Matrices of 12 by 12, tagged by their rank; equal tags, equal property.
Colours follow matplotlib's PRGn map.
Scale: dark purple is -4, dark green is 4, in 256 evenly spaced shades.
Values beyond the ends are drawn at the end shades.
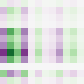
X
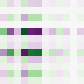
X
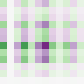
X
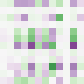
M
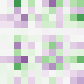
M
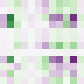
M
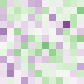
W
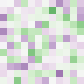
W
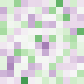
W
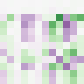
M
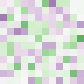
W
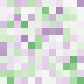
W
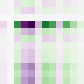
X
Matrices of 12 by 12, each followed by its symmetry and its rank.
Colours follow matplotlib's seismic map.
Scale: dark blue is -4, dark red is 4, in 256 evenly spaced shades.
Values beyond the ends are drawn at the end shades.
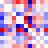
antisymmetric, rank two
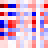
neither, rank two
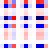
neither, rank one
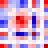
symmetric, rank two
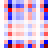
neither, rank one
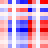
neither, rank one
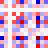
symmetric, rank two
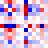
antisymmetric, rank two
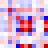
symmetric, rank two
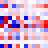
neither, rank two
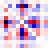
antisymmetric, rank two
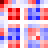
symmetric, rank two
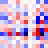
neither, rank two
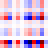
neither, rank one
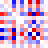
antisymmetric, rank two
